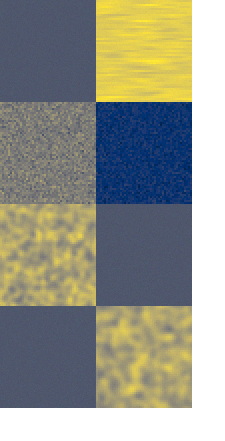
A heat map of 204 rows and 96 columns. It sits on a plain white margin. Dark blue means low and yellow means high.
The table splits into 4 rows of 2 panels. Panel 1,1: low, flat. Panel 1,2: very high, streaked across, faint in contrast. Panel 2,1: middling, fine-grained. Panel 2,2: very low, fine-grained, faint in contrast. Panel 3,1: high, blotchy. Panel 3,2: low, flat. Panel 4,1: low, flat. Panel 4,2: high, blotchy.
